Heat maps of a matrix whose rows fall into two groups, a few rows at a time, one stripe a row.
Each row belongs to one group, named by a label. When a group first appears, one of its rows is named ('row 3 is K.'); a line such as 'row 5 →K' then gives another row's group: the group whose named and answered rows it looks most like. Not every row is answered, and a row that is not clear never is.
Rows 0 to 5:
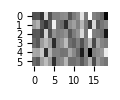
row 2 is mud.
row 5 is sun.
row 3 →sun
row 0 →mud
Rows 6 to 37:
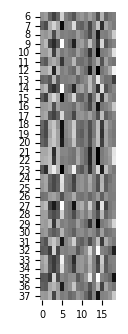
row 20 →sun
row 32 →mud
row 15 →sun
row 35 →mud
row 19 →sun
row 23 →sun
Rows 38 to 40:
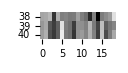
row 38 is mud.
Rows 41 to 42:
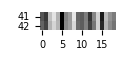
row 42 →sun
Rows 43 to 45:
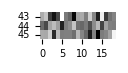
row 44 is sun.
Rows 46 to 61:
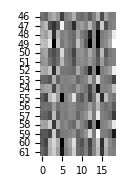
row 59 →mud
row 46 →sun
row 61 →sun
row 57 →mud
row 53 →mud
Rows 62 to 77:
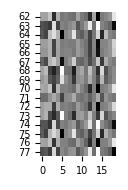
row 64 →sun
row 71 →sun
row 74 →mud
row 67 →sun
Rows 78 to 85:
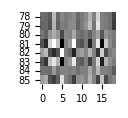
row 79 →mud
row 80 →sun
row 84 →mud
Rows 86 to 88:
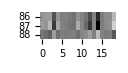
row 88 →mud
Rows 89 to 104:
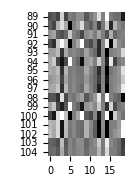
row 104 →mud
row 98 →mud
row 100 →sun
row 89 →mud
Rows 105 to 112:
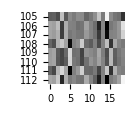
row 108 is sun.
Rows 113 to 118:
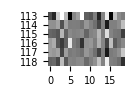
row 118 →mud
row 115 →mud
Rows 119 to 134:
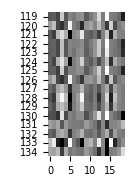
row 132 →sun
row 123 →mud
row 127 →sun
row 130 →mud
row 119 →mud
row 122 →mud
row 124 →sun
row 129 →sun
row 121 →sun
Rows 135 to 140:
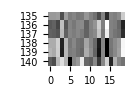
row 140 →sun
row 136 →mud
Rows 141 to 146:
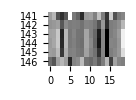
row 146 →sun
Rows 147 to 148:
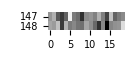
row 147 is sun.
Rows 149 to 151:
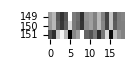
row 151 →sun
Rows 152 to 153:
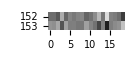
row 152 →mud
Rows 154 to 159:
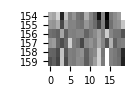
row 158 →mud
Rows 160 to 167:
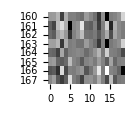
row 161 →sun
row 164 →mud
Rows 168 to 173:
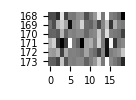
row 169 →sun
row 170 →mud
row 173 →mud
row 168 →mud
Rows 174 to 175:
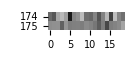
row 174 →sun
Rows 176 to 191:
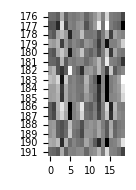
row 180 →sun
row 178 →sun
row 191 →mud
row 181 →mud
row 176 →mud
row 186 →sun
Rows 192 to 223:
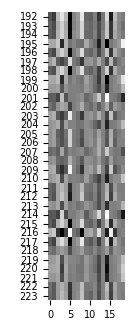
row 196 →sun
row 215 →sun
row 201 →mud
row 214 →mud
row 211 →sun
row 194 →sun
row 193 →sun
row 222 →sun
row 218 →sun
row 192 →sun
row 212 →sun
